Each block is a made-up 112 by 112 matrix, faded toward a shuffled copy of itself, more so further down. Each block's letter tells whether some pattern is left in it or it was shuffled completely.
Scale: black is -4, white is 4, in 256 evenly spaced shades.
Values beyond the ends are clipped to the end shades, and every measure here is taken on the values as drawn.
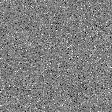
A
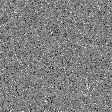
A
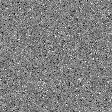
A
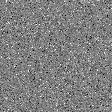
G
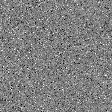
A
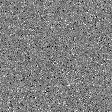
A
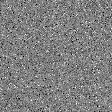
A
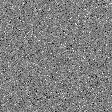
G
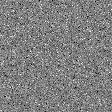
A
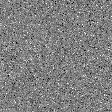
A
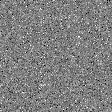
A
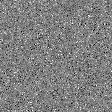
A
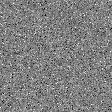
A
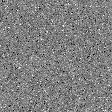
G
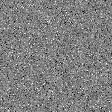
A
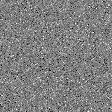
A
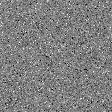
G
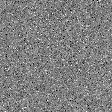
G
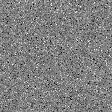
A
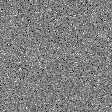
G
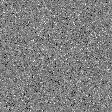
G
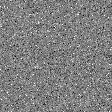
A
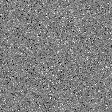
A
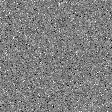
G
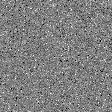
G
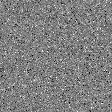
A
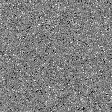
A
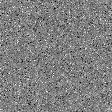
A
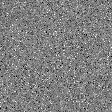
G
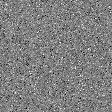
A
